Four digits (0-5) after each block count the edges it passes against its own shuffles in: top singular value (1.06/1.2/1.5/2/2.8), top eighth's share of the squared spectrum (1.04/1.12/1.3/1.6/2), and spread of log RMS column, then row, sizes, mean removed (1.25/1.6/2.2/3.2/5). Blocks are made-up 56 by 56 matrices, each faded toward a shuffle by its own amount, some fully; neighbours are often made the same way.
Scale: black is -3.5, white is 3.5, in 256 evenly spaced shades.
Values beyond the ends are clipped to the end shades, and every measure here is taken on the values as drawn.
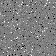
1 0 0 0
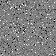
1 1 0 0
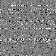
2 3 2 3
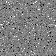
0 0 0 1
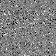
1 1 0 2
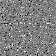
1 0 0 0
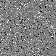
0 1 0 0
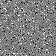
0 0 0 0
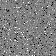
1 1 0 0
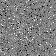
0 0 0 0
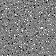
0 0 0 0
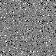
1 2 0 2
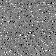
1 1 0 2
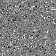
1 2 0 2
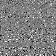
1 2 0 3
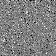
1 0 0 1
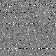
2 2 0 2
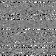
2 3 0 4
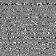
2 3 0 3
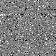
1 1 0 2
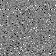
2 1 0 1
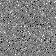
0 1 0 1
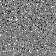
0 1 0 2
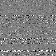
2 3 0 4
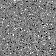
1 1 0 0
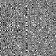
4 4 2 1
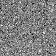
2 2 0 1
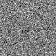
2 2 0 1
